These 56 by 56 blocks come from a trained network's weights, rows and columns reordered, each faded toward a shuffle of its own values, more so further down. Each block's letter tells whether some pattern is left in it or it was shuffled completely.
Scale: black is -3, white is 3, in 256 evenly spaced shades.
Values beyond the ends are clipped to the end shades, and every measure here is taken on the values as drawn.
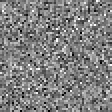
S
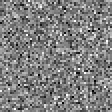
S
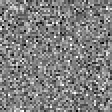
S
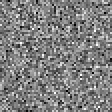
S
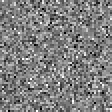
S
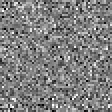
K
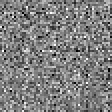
K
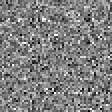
K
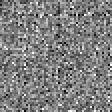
K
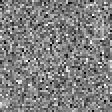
S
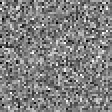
K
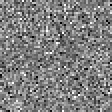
S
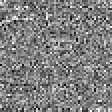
K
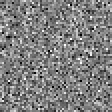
S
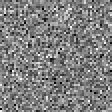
K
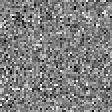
K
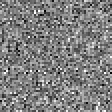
K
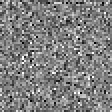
K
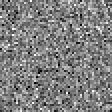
S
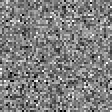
K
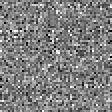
K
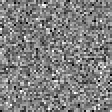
S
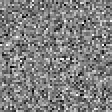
K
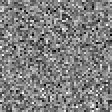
K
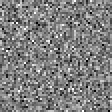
S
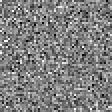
K
